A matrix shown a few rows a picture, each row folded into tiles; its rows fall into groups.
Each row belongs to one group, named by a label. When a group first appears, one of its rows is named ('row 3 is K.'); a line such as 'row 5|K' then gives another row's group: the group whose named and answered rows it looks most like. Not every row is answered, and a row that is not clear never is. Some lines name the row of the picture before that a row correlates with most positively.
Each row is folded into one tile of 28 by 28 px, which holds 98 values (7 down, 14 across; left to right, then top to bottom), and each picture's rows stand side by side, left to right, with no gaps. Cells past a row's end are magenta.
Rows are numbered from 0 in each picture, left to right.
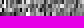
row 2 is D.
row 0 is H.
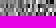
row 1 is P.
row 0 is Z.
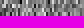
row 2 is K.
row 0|H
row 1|Z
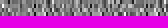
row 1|Z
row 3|Z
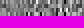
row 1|K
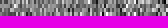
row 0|D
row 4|D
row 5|P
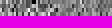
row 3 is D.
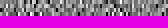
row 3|P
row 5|P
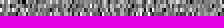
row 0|P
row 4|D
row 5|K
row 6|P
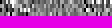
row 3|K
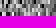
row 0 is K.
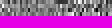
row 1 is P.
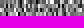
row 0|Z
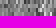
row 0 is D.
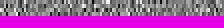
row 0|Z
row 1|P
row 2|D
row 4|Z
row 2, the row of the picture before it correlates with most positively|1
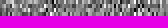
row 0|H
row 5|K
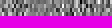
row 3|K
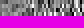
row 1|H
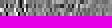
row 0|Z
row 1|Z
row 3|H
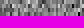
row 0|H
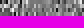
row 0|D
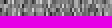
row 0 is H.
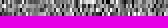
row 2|Z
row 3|P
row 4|H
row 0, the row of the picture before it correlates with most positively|0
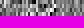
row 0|H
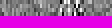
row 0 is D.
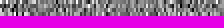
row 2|K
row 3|H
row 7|K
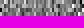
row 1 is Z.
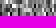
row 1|Z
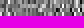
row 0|K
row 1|D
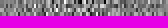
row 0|Z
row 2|P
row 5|K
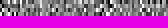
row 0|K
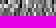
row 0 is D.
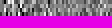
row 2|D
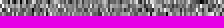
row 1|H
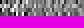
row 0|D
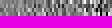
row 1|Z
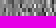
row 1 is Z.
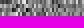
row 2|K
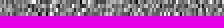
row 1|H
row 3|H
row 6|K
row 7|K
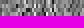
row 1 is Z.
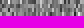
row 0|K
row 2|H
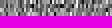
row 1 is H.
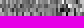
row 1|K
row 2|H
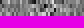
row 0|K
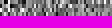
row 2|H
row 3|K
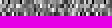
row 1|H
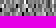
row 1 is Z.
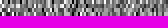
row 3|K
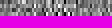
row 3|Z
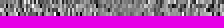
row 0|Z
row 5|D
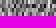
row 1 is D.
